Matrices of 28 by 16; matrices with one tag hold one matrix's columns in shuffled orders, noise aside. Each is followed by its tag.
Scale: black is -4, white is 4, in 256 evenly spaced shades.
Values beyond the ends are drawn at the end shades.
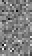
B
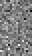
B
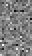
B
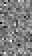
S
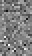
B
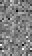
B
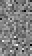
B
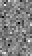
S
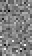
B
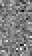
B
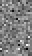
B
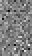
B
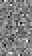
S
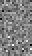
B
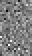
B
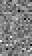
B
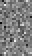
S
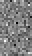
S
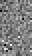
B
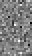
S
